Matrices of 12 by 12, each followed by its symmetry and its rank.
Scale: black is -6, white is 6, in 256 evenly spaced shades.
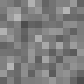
symmetric, full rank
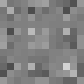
symmetric, rank two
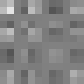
symmetric, rank two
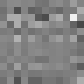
neither, rank two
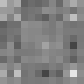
symmetric, rank two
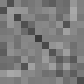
symmetric, full rank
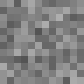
neither, full rank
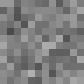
neither, full rank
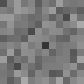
symmetric, full rank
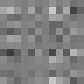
neither, rank two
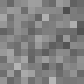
neither, full rank
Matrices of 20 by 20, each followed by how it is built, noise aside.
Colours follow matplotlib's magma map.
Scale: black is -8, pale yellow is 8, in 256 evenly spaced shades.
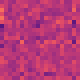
low rank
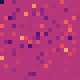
sparse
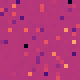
sparse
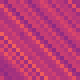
Toeplitz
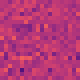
low rank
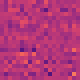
low rank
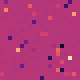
sparse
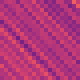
Toeplitz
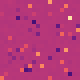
sparse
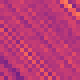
Toeplitz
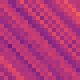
Toeplitz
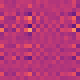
low rank
